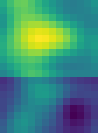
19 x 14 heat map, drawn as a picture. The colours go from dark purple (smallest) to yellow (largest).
Lone odd cells: none. Grain: blotchy. Ninth with the lowest average: bottom right. Average level on the scale: 50%. Stripes: none. Seam: horizontal, 60% of the way down, the top part higher.
